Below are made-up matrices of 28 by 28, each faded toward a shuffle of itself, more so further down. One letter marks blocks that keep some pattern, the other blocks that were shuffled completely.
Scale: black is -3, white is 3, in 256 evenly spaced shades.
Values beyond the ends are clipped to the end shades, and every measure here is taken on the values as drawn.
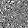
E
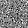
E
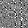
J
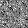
E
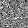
E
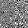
J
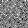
E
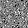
E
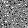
E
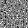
J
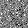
E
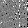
J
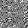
J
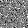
E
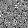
E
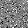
J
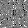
J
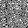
J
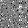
J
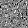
J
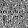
J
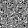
J
